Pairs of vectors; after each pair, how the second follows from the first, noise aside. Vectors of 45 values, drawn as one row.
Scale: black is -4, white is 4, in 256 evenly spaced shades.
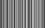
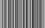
negated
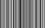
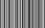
wrapped around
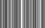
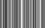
copied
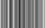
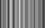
negated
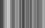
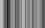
negated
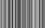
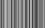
wrapped around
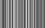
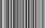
negated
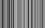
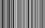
copied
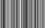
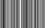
copied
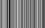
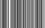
negated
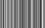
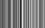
wrapped around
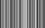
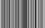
negated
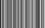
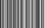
copied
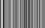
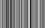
wrapped around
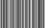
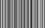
negated
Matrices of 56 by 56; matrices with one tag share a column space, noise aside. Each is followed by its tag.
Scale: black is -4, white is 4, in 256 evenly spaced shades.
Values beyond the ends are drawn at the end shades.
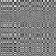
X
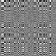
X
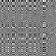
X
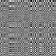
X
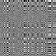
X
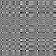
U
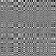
X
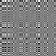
X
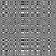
U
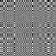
X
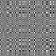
U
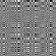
X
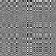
X
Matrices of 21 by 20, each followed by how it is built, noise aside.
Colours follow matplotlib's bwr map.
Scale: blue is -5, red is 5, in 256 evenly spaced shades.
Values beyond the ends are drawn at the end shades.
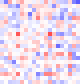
low rank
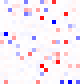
sparse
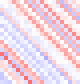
Toeplitz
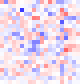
low rank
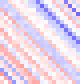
Toeplitz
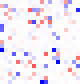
sparse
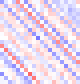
Toeplitz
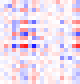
low rank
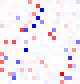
sparse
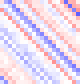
Toeplitz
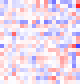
low rank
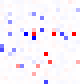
sparse
